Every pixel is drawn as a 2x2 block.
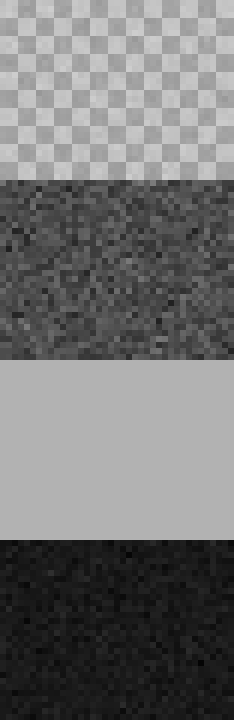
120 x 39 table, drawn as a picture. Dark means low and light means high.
The table splits into 4 rows of 1 panel. Panel 1,1: high, checkered. Panel 2,1: low, fine-grained. Panel 3,1: high, flat. Panel 4,1: very low, fine-grained, faint in contrast.
